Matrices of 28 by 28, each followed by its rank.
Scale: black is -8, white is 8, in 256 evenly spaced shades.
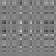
one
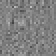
five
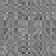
three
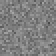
full rank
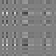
one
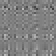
two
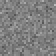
full rank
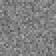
full rank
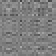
three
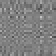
three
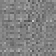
five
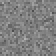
full rank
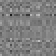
three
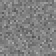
full rank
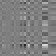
one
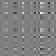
one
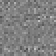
five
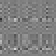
two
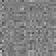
five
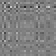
two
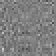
five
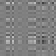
one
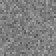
full rank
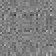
five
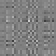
two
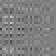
two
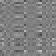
two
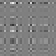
one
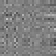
three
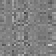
three
